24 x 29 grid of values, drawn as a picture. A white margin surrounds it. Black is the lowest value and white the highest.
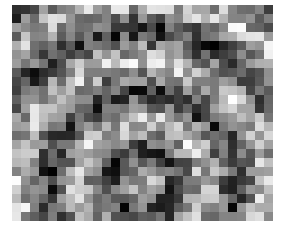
Ninth with the lowest average: bottom middle. Average level on the scale: 50%. Rings: centred on the bottom middle. Slope: none.
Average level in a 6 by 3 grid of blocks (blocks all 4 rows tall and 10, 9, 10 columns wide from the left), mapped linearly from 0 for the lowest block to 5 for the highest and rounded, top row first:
314
151
303
343
303
304
